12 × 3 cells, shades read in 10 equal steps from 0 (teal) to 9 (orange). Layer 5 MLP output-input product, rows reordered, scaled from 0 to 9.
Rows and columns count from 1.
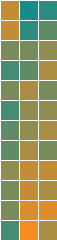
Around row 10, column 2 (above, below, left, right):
7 8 4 6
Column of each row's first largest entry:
1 1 3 3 2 2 3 2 2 2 2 2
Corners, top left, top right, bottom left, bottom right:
7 1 2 6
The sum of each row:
8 11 13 11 14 12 14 13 19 17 20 17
